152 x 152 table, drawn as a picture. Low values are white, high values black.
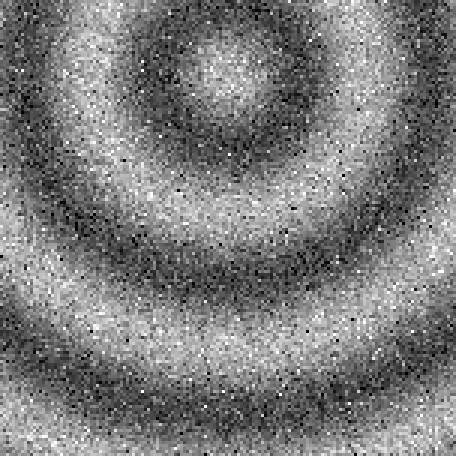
Ninth with the highest average: top middle. Average level on the scale: 50%. Rings: centred on the top middle. Seam: none.
